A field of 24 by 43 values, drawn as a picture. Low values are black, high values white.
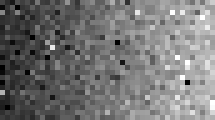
Odd rows or columns: none. Slope: up to the right. Grain: fine.
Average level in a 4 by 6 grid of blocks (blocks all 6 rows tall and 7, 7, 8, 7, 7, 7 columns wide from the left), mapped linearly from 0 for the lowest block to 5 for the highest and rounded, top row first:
012345 | 012345 | 012345 | 012345
